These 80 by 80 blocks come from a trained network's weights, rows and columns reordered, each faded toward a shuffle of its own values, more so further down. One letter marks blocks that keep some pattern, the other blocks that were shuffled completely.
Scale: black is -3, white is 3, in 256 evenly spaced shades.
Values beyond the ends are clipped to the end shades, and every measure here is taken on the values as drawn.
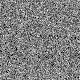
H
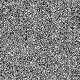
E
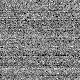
E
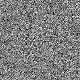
E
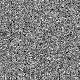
E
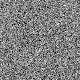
H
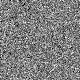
H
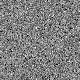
H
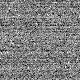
E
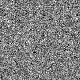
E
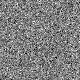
H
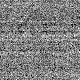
E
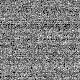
E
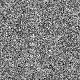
E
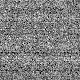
E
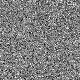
E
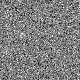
H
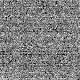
E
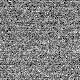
E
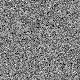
H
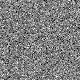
E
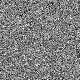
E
